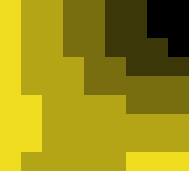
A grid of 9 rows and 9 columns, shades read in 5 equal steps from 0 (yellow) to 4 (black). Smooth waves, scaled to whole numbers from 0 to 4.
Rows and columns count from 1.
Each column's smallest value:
0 0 1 1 1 1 0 0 0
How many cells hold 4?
5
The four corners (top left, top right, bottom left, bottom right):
0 4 0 0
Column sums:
0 6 9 12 14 17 18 20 21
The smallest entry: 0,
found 15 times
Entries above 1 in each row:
6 6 6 5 5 3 0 0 0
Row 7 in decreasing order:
1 1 1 1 1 1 1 0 0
